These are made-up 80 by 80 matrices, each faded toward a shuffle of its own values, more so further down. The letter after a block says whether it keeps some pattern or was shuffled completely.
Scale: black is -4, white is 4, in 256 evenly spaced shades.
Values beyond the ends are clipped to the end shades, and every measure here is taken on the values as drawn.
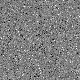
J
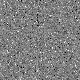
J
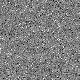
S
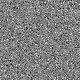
J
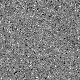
J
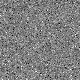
J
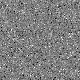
S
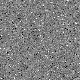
S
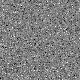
S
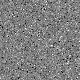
J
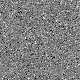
J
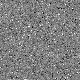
J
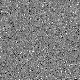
S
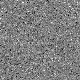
S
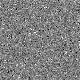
S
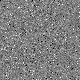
S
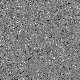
S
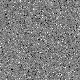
S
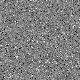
S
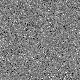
J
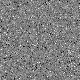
S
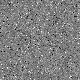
J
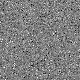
S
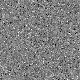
S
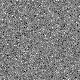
J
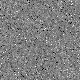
J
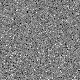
S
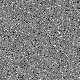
J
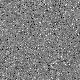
S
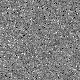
J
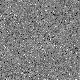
S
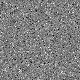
J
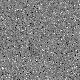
S
